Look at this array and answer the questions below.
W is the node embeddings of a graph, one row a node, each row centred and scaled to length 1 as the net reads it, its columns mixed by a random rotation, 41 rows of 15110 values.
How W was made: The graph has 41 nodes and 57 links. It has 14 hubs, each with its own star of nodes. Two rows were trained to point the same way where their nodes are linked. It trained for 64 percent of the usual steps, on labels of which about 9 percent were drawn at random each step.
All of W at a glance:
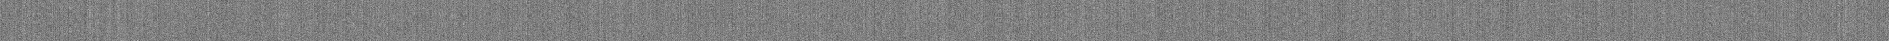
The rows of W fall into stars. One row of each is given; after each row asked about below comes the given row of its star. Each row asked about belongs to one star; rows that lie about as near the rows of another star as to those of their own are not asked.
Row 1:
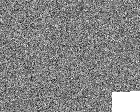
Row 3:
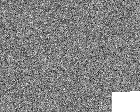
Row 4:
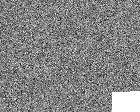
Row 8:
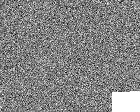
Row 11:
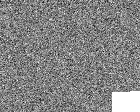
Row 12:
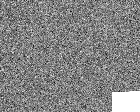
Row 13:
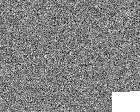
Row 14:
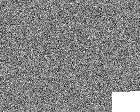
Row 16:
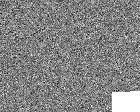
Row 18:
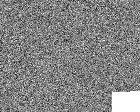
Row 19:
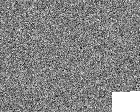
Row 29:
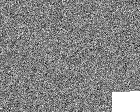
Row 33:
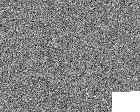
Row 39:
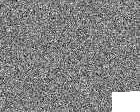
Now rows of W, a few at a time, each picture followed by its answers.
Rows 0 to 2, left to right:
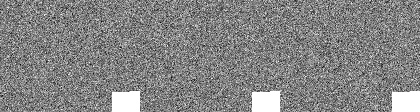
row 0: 19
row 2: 33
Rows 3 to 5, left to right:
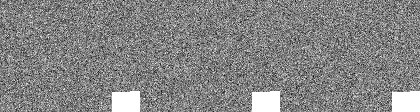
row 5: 11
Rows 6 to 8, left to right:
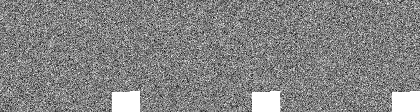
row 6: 4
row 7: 3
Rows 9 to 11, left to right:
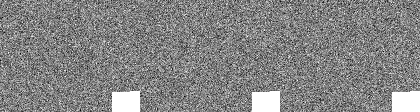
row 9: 29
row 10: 4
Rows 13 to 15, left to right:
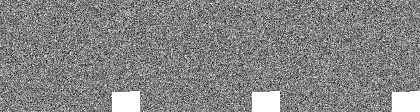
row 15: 18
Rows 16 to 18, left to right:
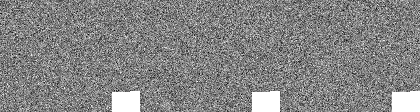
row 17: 4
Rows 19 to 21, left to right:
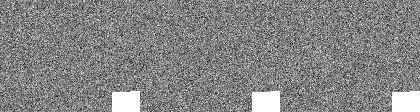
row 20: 1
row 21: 3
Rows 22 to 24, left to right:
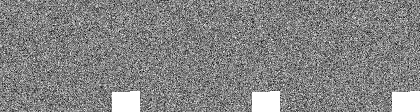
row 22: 13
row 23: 14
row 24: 11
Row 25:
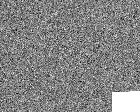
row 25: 12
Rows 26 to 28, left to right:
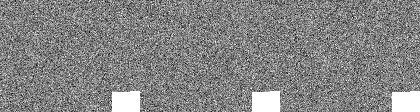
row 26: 11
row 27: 29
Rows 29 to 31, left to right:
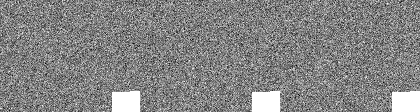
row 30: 16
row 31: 8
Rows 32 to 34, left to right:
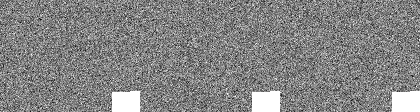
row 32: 1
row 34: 29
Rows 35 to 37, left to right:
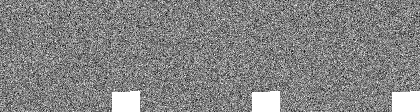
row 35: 39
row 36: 39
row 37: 13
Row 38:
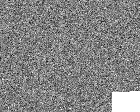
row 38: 19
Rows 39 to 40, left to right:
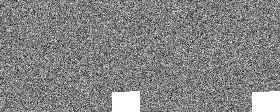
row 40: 3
